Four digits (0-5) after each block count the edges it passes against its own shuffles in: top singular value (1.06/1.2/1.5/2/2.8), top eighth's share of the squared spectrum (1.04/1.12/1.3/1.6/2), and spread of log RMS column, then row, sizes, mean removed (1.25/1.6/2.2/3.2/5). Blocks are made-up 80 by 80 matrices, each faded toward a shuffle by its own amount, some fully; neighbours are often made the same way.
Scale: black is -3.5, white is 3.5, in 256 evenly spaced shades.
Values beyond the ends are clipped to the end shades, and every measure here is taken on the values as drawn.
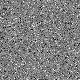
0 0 0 0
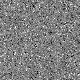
2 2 0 0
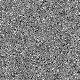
0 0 0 0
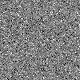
0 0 0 0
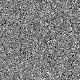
0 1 2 0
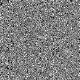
1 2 3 0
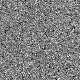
0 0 1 0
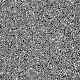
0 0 1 0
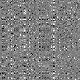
5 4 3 2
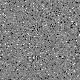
2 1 0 0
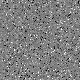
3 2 0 0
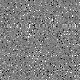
4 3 1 1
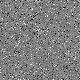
2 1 0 0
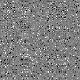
4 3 2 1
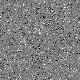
2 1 0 0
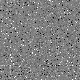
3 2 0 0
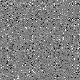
4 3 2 1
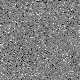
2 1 0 0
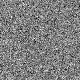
0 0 0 0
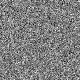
0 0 0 0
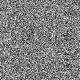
3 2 1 1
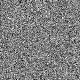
0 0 0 0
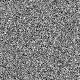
2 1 0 0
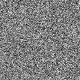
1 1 0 0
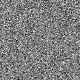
1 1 0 0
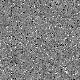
1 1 1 1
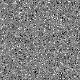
1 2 2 2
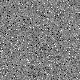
0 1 1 1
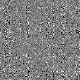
2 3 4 3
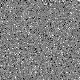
3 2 0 1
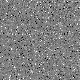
2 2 0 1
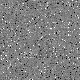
1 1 0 0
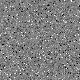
2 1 0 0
